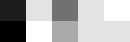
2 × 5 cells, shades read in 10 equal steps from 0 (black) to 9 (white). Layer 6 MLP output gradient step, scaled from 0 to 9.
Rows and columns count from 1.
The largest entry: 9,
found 2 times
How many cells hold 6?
1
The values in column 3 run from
4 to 6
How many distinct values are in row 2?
4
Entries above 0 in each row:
5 4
